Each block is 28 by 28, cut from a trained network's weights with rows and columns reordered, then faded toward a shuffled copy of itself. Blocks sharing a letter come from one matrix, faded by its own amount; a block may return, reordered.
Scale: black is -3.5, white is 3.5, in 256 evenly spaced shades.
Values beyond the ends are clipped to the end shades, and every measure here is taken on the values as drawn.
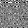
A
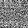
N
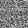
N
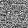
N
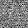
N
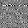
A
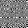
A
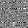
A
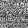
N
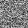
N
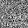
N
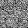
N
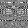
A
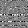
A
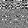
A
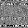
A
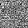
N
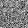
N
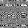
A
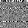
A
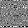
A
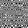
A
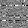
A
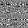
A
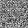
N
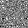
A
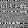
A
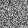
N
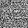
N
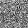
N
